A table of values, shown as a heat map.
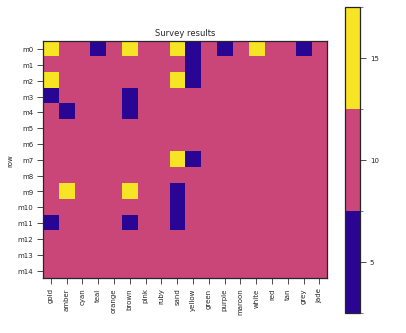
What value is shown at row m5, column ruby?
10
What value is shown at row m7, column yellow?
5
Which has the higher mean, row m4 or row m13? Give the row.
m13
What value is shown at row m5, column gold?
10
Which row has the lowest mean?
m11
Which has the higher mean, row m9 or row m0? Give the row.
m9
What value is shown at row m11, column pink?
10
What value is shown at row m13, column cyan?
10
